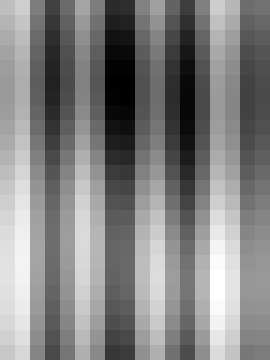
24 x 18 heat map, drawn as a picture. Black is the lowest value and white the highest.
The top middle is the ninth with the lowest average. Upright stripes repeat 4 times across the table. On average the colour sits 50% of the way up the scale.
